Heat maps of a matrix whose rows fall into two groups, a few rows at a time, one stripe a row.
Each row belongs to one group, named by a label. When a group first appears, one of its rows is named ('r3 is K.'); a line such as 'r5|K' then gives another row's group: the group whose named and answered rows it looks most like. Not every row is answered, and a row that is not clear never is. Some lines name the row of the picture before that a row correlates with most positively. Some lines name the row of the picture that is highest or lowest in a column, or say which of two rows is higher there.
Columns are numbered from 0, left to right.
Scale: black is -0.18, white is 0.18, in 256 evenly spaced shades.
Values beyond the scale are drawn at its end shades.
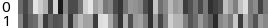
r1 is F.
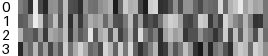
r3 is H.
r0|H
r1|F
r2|F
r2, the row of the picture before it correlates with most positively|1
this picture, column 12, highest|3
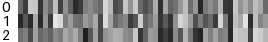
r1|H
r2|H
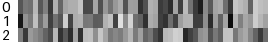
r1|H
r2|F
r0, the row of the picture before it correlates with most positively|2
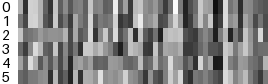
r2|F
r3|F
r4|F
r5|F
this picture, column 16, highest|5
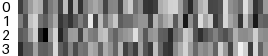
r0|F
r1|F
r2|H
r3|H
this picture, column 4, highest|0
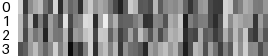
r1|F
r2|F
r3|F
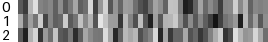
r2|H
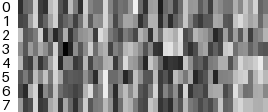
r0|H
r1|H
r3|F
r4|H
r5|H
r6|H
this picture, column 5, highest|5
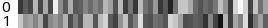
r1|F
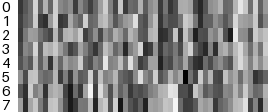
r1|H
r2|H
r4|H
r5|F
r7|F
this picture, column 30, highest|6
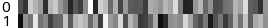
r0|F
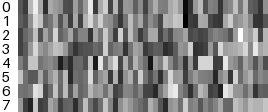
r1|F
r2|H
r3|H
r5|F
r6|F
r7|H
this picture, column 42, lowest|5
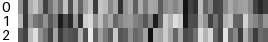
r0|F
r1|F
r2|F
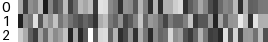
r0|F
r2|F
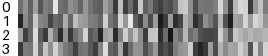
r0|H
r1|H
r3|H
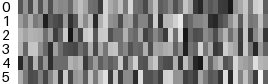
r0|H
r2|F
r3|F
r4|H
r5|F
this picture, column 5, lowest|1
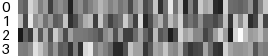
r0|F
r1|F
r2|H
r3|F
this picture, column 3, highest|3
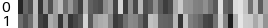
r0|H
